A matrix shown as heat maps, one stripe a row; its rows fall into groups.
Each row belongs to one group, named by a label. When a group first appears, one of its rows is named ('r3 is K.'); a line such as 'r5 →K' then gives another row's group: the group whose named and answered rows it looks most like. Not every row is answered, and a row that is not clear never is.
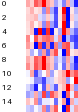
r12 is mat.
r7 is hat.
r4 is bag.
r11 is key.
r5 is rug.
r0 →rug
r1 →bag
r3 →bag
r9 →rug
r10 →mat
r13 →hat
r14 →bag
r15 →hat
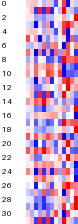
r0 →bag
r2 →key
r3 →mat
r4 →bag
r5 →bag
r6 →hat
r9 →rug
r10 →rug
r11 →mat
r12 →mat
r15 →key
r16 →rug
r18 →key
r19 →rug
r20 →mat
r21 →rug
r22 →mat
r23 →rug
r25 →rug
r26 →mat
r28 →key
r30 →hat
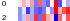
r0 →bag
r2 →hat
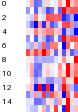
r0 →mat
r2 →rug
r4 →rug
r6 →hat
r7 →rug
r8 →key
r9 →mat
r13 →hat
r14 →mat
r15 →hat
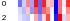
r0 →hat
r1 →hat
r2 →hat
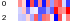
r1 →key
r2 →hat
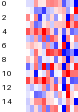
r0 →rug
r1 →key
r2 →bag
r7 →rug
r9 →hat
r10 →mat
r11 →rug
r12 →hat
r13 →mat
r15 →hat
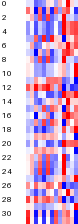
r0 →mat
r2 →bag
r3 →key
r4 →key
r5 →hat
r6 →mat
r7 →mat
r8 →bag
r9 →key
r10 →key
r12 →rug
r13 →key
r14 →mat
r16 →mat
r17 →hat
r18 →key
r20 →key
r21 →rug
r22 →bag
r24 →bag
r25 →key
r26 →rug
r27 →mat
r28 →rug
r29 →key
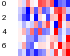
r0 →rug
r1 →mat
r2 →mat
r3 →hat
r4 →bag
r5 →key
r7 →key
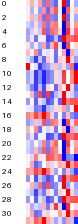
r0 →bag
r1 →hat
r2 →bag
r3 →hat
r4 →hat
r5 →key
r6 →hat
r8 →mat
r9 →bag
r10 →key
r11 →key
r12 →mat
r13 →bag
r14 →key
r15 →key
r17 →hat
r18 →bag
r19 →key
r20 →hat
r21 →hat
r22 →rug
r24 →rug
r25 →key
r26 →bag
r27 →mat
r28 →key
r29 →hat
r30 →mat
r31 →rug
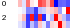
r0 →rug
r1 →key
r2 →bag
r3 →mat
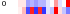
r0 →key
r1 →bag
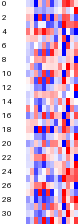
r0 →mat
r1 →key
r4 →rug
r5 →bag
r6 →hat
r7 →hat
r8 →rug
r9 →mat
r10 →hat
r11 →bag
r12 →key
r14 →mat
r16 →hat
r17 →bag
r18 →bag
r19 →key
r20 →hat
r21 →mat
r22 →rug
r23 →key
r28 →key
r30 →mat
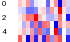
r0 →bag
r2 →rug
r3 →hat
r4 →bag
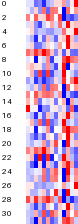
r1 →hat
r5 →mat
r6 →mat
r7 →rug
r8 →mat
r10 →bag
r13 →rug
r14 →bag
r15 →bag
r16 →mat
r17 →bag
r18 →mat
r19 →mat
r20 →hat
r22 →bag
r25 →hat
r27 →hat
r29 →mat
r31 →mat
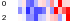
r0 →mat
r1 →key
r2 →key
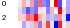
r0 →bag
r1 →mat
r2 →rug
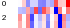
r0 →key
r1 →hat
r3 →bag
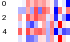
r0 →rug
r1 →hat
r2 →rug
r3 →mat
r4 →rug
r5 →mat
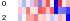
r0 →hat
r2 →rug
